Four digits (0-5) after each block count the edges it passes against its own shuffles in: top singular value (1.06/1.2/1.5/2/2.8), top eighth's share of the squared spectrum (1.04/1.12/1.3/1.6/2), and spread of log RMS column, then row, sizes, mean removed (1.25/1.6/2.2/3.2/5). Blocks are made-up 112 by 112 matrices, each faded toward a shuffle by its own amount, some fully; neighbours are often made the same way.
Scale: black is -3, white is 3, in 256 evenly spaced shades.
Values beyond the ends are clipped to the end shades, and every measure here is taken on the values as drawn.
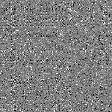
4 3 2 2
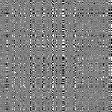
5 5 4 4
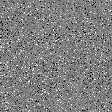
3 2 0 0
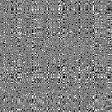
5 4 3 3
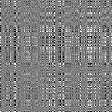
5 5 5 4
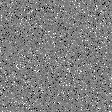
0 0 0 0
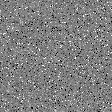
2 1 0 0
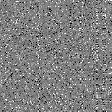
4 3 2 1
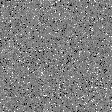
2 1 0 0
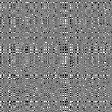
5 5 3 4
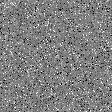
0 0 0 0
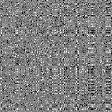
5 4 3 3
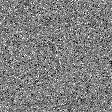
0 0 0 0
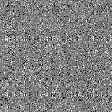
4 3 1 2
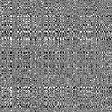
5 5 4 4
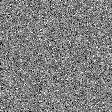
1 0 0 0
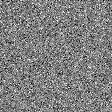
1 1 0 0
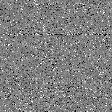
3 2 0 2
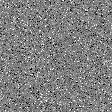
0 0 0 0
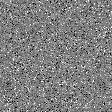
3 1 0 0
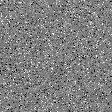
0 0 0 0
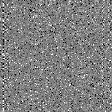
4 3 2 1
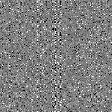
4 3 3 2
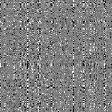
5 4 4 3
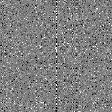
4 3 2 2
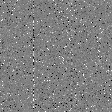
3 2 1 0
